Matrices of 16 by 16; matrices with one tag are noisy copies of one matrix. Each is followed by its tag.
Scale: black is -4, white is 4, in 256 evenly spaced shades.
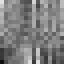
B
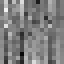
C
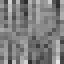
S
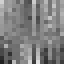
B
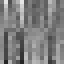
C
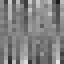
S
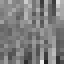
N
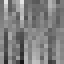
C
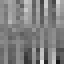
N
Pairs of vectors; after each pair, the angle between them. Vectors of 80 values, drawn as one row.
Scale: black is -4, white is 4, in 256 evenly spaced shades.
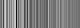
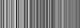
nearly parallel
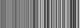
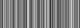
partly opposed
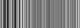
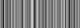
orthogonal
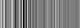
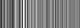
nearly opposite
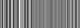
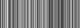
partly aligned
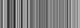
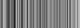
nearly parallel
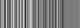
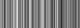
partly aligned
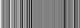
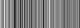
partly aligned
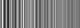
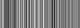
partly aligned
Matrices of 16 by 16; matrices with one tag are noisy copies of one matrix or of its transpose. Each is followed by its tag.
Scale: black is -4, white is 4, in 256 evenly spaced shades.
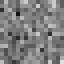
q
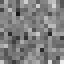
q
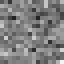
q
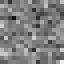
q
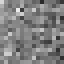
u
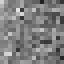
u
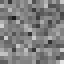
q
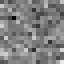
q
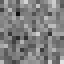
q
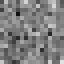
q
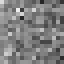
u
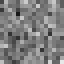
q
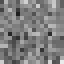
q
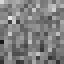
u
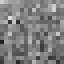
u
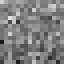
u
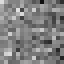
u
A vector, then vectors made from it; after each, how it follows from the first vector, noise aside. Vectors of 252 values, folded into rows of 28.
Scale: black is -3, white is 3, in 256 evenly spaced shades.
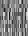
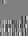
partly zeroed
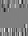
partly zeroed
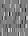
partly zeroed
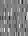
partly zeroed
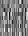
copied
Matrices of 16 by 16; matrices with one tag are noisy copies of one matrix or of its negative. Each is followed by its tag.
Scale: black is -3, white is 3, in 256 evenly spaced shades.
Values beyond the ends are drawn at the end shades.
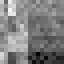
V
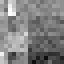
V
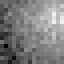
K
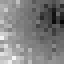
K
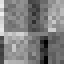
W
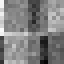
W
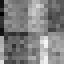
W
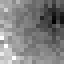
K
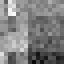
V
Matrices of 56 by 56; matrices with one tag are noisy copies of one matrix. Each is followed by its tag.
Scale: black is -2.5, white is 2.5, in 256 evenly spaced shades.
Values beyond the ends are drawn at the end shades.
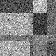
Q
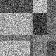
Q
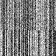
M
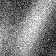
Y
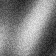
Y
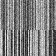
M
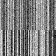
M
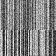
M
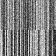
M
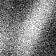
Y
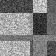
Q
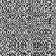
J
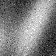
Y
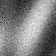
Y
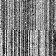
M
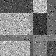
Q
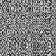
J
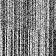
M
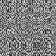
J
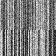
M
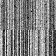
M
